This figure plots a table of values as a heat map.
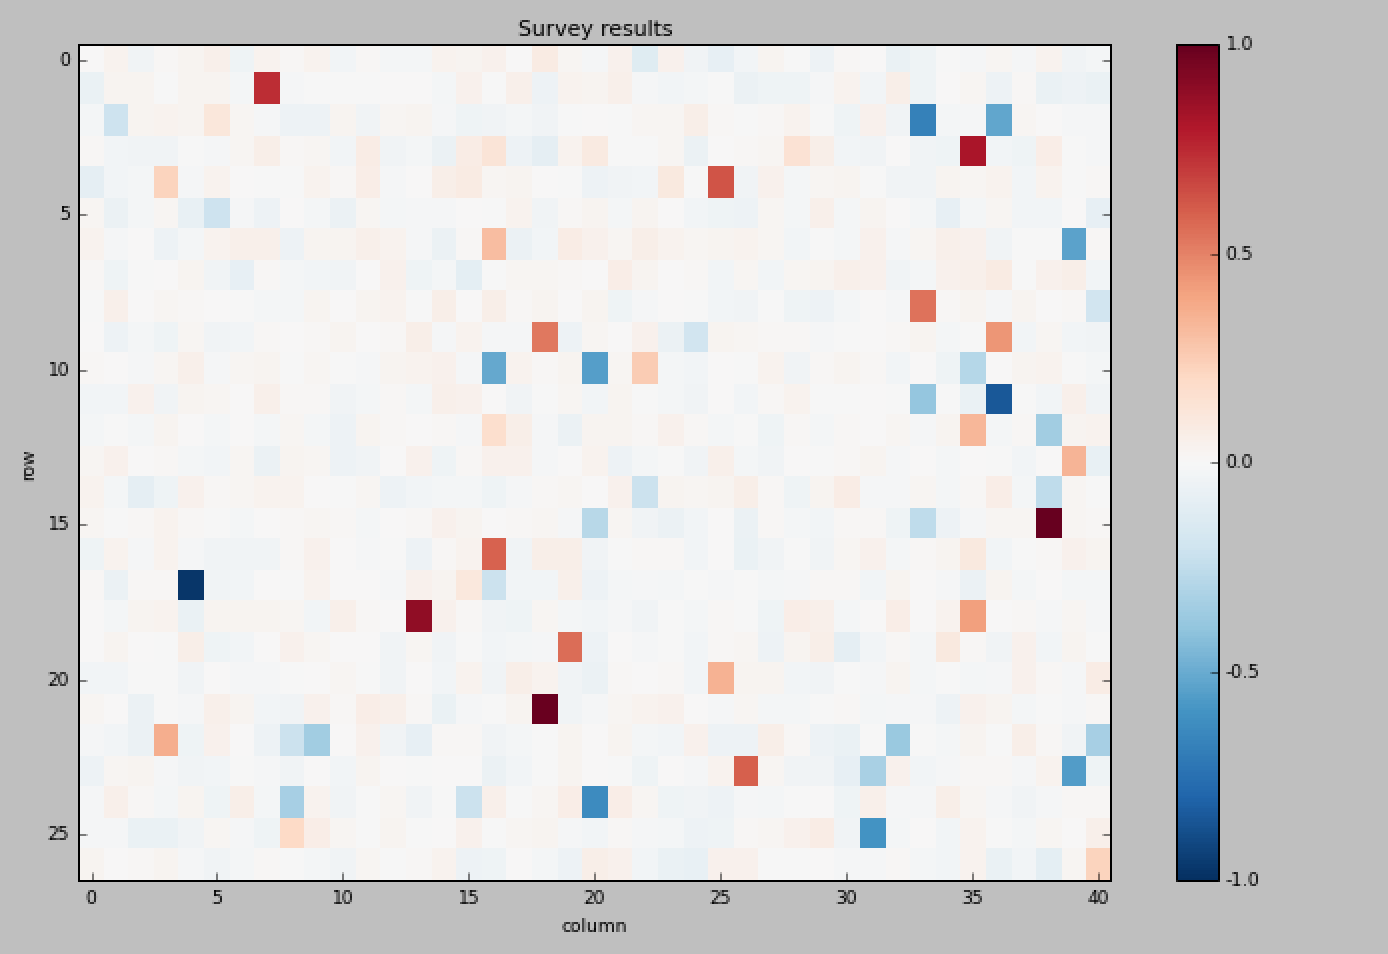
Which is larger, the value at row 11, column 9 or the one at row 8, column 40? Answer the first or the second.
the first
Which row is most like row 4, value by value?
20
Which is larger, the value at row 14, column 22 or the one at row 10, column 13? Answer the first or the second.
the second
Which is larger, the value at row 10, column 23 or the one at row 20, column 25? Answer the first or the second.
the second
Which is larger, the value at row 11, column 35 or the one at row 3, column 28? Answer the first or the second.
the second
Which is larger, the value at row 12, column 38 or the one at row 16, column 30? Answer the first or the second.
the second
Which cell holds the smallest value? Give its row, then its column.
17, 4
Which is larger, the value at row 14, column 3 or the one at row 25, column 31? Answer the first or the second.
the first
